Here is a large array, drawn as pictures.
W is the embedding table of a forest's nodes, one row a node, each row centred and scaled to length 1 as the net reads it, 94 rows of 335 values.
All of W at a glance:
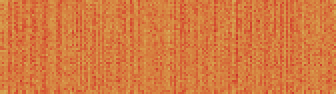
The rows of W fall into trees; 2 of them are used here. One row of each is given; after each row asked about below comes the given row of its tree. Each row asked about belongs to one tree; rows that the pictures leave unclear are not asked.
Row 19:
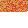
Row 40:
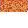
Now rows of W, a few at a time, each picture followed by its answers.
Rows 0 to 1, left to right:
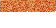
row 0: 19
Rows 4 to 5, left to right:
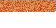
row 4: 40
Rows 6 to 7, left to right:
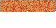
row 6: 19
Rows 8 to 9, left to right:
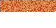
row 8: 40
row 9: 19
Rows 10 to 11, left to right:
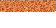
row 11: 19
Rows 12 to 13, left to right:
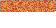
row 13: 19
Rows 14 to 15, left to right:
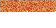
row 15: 40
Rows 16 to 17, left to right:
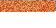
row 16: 40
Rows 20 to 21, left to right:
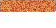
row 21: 19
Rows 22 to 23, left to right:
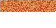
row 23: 19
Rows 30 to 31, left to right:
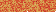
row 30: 19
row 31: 19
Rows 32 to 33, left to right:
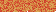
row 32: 40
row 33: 19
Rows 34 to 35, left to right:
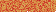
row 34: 19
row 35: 40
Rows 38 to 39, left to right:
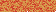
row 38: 19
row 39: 40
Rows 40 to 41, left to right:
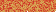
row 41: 19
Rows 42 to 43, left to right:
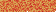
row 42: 19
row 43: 40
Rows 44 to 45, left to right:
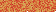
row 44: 19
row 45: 19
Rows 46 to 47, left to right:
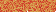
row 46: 40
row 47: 19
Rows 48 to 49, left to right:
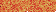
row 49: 40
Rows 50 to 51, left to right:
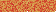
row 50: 19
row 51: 19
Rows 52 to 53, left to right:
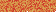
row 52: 19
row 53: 40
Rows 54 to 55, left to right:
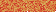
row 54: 40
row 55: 19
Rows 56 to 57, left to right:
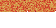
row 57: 19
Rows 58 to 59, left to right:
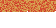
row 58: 40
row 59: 19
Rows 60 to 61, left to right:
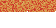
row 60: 19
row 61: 19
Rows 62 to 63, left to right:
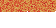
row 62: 40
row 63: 40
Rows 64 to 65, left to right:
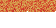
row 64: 19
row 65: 19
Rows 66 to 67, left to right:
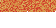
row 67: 40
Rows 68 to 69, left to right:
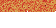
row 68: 40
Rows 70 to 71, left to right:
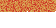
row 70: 19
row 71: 40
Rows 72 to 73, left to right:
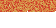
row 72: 40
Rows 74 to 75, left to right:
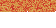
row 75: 40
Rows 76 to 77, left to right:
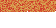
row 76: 40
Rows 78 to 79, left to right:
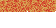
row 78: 19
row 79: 40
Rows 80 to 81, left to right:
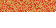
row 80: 40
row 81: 40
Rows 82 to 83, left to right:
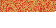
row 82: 40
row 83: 19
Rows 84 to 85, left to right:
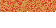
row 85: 40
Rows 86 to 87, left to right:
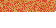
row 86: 40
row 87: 19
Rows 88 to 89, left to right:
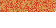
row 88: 19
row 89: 40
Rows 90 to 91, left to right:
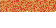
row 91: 19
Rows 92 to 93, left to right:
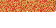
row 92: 19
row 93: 19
